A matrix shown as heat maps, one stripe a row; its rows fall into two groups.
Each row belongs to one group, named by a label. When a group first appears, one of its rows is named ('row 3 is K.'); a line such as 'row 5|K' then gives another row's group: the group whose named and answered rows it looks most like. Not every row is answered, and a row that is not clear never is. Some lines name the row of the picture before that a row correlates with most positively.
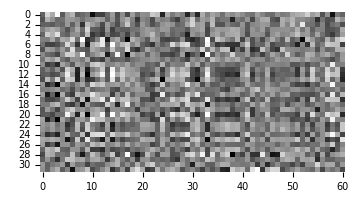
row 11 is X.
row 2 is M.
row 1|M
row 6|X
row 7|M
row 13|X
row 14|X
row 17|X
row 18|M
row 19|M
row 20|X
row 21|X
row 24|X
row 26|X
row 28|M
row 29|M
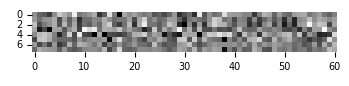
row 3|X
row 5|M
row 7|M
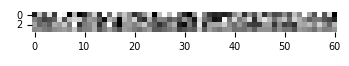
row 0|X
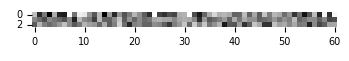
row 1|M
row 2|M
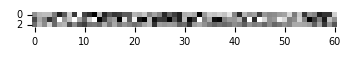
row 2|X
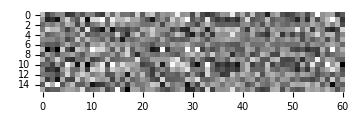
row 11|X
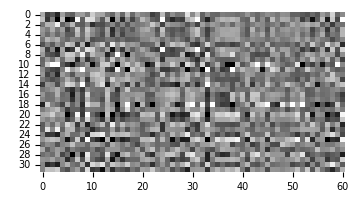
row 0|X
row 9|X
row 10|M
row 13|X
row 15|M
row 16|M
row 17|M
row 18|M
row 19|M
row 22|X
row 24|X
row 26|M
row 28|M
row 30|X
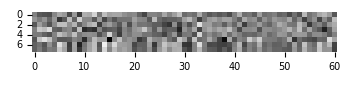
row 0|X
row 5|M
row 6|X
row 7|X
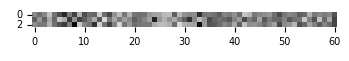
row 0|M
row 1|X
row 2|M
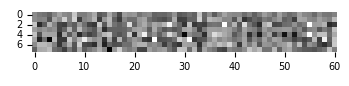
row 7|M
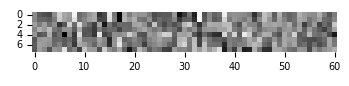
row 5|M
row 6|M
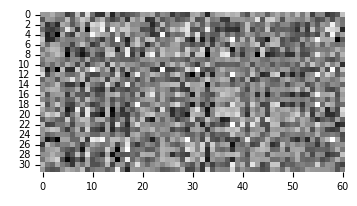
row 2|X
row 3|X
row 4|X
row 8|M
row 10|X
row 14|M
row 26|M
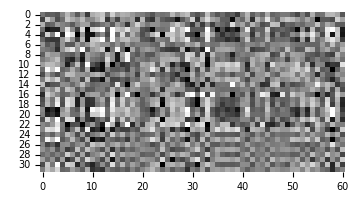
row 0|X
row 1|M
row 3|X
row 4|X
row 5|X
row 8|M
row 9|M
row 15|X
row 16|M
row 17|X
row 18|X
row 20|X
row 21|X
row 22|M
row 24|X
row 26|X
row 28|X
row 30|X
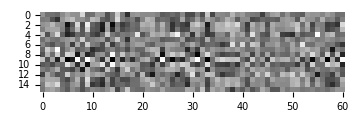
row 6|M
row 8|X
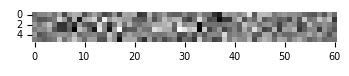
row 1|X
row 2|M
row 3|M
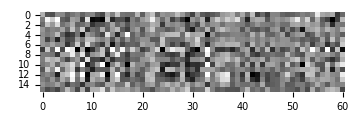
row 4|M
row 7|X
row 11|X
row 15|X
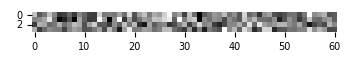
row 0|M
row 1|M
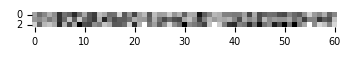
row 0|M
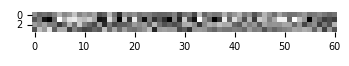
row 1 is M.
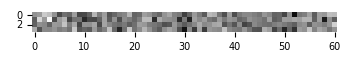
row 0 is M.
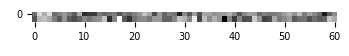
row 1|M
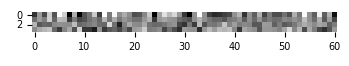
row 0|X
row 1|X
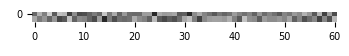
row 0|X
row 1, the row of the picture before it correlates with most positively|3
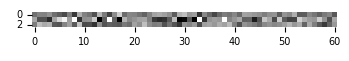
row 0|M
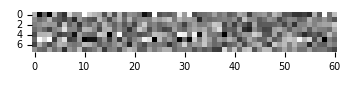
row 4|M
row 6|M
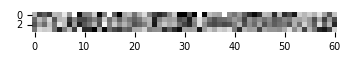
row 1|X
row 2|X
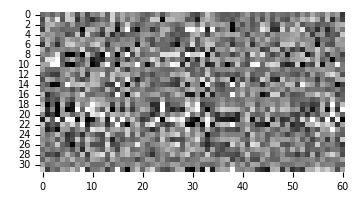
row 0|X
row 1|X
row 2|M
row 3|M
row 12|X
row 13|M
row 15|M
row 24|M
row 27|M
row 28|X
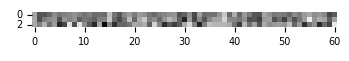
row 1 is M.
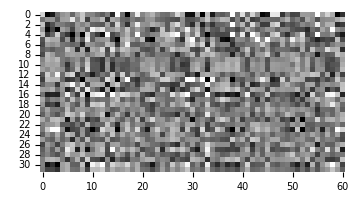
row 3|X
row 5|M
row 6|M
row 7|X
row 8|M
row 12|X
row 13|M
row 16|X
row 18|X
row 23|M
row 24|X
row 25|M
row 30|X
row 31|X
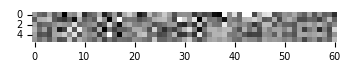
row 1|M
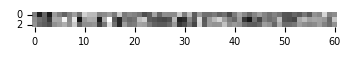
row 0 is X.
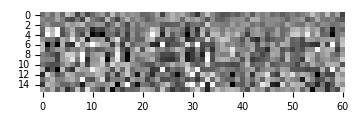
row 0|X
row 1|M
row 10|X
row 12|M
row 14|M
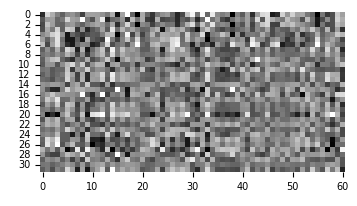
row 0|M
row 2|M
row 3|X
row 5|M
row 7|X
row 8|X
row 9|M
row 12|X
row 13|X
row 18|X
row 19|X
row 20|X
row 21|X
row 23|X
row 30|X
